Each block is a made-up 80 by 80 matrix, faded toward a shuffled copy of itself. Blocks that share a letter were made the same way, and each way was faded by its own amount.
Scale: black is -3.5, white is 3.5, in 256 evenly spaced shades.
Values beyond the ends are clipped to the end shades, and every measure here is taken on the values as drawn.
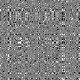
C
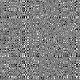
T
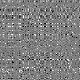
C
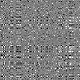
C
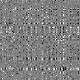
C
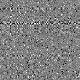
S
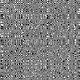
C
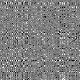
C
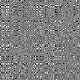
C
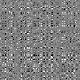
C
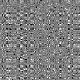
T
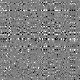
C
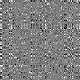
T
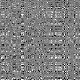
T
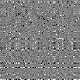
C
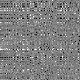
C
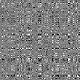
T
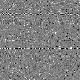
S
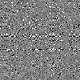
S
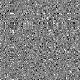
S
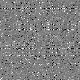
S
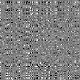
C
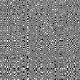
T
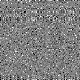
S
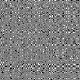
C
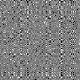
T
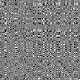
T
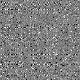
S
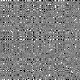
C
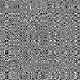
C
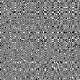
T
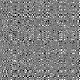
T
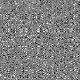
S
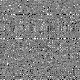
S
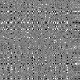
C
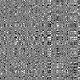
T
